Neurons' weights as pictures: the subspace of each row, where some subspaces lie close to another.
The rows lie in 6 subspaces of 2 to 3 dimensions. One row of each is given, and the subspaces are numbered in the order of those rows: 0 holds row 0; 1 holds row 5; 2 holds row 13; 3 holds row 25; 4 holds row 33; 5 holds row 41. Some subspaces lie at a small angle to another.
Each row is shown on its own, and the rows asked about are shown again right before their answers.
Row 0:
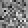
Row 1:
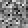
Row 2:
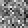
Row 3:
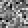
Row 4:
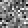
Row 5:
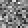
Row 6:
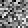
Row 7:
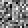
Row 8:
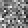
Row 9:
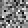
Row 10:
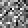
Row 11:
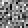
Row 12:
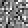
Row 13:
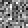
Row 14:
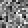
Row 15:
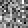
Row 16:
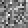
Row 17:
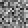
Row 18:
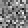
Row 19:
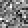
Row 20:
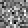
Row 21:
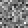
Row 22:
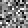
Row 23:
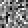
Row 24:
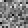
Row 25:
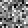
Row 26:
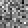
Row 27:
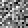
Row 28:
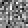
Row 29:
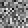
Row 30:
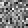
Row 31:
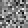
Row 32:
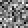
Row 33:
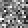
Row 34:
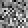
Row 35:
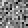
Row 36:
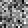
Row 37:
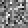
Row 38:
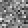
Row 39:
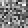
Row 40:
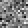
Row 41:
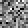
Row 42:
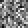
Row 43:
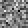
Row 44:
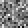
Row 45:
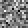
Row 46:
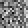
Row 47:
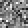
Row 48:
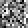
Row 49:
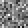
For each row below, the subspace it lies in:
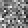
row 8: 4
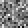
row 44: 2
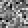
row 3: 0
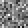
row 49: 2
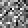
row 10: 5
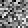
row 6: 1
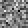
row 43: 5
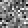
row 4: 4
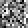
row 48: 3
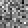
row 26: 3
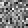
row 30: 0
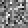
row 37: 1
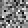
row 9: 5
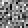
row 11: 2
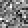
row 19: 0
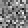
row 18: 5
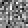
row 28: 2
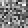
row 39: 2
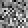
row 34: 0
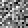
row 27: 1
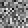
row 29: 0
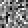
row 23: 1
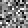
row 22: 5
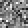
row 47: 0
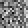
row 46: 4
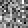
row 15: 3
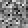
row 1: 2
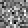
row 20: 5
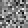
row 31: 5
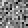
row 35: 1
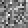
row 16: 1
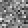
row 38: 4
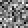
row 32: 3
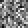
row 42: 2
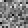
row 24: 3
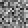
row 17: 4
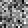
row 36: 3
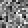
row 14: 1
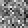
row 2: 3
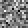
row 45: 5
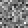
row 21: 3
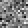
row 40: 4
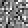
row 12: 1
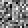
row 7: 2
